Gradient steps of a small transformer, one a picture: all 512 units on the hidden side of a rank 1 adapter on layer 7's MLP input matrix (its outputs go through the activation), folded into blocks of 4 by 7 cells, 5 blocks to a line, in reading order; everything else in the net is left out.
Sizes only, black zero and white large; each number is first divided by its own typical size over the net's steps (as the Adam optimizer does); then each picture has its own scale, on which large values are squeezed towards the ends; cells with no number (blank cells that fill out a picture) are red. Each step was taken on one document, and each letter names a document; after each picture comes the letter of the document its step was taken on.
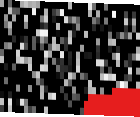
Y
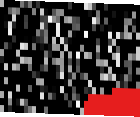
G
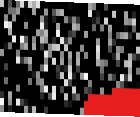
Y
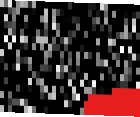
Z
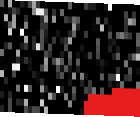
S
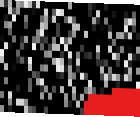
G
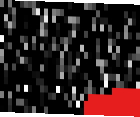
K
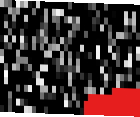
G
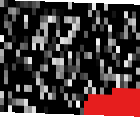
G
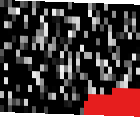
Y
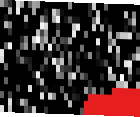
G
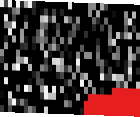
Z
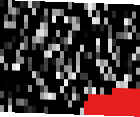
Y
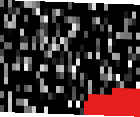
K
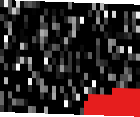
Z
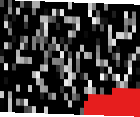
Y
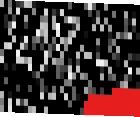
Y
